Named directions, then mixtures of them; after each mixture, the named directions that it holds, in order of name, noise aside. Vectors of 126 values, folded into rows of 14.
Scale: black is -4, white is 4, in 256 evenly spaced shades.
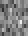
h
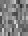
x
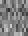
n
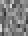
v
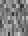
n, x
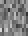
n, v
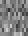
n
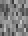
h, n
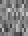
n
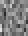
v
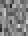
v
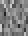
v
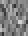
h, v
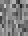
v, x
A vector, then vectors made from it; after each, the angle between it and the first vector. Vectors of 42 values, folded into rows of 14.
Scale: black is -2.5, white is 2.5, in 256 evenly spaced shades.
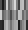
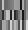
orthogonal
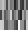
nearly opposite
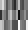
nearly opposite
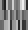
partly aligned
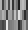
partly aligned
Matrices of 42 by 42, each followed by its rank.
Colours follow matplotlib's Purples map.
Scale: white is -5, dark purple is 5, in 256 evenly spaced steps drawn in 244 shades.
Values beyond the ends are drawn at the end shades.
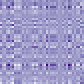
two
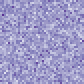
full rank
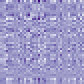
three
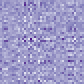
five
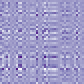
two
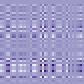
one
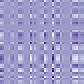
one
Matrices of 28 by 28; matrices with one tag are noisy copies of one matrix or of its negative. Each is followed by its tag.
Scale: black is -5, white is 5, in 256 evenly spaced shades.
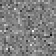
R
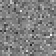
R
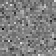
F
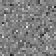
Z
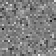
F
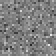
R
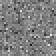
R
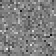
R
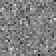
F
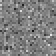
R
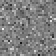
F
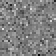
F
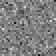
F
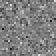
F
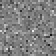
R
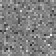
R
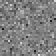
F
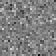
F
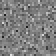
Z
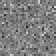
Z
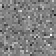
R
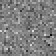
R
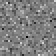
F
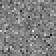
R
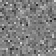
F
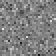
F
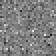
R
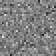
Z
